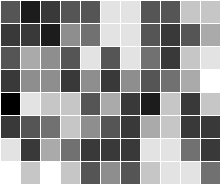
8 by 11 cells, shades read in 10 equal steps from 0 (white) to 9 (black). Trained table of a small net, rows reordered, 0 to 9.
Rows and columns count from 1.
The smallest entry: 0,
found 3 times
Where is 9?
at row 5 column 1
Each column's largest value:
9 8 8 7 7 7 7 8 7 7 7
